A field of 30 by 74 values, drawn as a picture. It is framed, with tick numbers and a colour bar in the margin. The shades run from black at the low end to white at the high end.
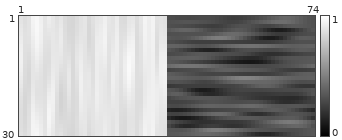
The table splits into one row of 2 panels. Panel 1,1: very high, streaked downward, faint in contrast. Panel 1,2: low, streaked across.
